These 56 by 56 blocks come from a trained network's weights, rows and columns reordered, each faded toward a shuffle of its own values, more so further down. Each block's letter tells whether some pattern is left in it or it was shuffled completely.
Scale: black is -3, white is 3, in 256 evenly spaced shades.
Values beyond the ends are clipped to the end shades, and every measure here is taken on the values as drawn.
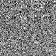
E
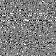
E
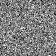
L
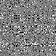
E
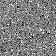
L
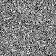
L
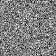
E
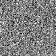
E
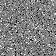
L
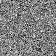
L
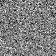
L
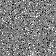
L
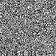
E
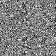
E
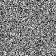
E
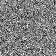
L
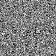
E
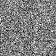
E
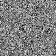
E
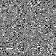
E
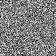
L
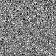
E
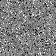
L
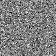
L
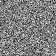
L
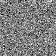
E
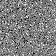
L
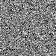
L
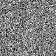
E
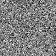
L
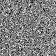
L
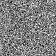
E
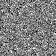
L
